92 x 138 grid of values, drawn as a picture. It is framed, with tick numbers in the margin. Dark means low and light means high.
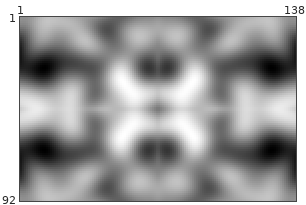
Ninth with the highest average: centre. Seam: none. Mirror symmetry: left to right and top to bottom. Lone odd cells: none. Grain: smooth. Slope: none. Odd rows or columns: none.
